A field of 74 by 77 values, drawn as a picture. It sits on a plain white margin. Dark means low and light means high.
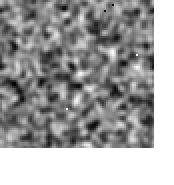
Average level on the scale: 50%. Seam: none. Grain: blotchy. Slope: none. Lone odd cells: 4, 2 higher and 2 lower than their neighbours. Odd rows or columns: none.
